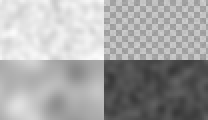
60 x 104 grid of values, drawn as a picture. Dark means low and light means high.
The table splits into 2 rows of 2 panels. Panel 1,1: very high, blotchy, faint in contrast. Panel 1,2: high, checkered. Panel 2,1: high, smooth. Panel 2,2: low, blotchy, faint in contrast.
